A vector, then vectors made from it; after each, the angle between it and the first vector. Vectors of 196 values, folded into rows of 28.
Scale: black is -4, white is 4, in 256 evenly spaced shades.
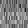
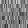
partly opposed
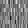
partly opposed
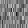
orthogonal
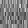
nearly opposite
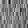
orthogonal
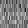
nearly parallel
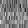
nearly parallel
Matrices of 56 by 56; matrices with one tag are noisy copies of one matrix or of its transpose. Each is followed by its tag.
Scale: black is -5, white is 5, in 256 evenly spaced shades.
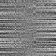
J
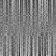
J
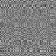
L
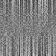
J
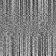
J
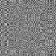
L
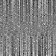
J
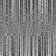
J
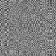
L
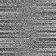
J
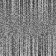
J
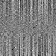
J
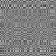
L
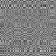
L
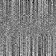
J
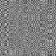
L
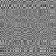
L
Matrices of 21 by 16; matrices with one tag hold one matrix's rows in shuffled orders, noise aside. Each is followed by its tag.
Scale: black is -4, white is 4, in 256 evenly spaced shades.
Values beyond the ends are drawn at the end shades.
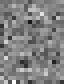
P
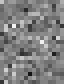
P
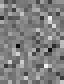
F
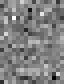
P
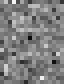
P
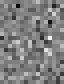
F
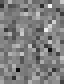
F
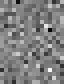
F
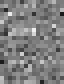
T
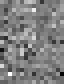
T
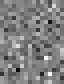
F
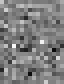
P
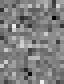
P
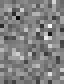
F
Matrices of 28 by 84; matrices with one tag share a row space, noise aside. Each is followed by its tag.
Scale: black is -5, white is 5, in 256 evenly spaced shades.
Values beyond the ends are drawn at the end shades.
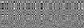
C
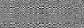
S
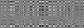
S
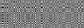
C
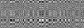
S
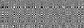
C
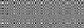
C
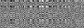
S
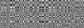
S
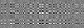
S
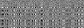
C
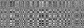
S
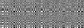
C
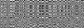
S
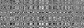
S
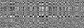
S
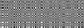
C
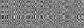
C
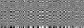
S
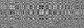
S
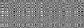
C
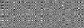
C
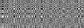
C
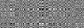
S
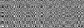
C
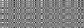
C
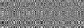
C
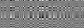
S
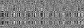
C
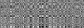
S
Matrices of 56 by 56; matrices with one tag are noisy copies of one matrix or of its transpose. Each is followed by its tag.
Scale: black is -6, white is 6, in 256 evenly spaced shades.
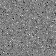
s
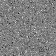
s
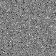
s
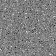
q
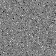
s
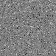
q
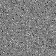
s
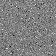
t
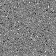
t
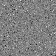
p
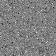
s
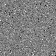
p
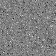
s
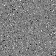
p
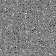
q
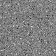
q
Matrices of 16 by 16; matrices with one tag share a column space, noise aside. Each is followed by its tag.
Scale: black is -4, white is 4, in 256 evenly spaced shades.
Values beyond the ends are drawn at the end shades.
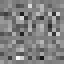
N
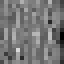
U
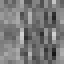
U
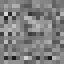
N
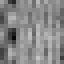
U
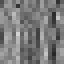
U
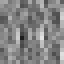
U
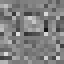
N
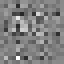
N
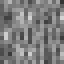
U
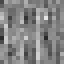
U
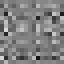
N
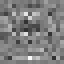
N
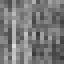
U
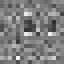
N
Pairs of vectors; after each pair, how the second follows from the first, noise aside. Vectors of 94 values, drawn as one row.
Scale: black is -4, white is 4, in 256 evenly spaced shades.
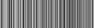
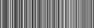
negated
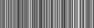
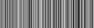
negated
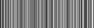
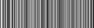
reversed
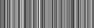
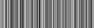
negated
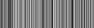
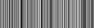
reversed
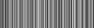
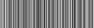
negated
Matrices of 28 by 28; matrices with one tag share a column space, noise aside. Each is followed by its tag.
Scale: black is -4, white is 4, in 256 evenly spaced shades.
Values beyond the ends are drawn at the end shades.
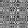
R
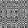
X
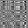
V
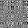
V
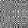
X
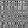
V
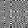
X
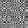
R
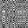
X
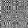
V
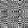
X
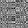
R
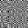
X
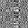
R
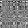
V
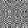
X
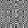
X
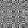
X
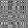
V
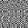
X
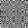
X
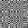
X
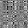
V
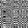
X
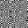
X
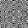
X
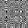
X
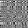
V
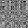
V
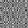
R
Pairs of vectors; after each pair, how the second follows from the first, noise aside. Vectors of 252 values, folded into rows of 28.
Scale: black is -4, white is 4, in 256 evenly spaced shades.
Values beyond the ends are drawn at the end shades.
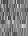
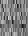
negated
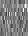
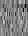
negated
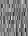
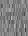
shrunk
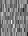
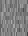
shrunk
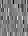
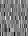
reversed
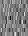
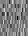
reversed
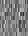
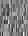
reversed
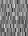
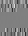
partly zeroed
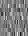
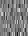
negated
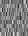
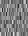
copied
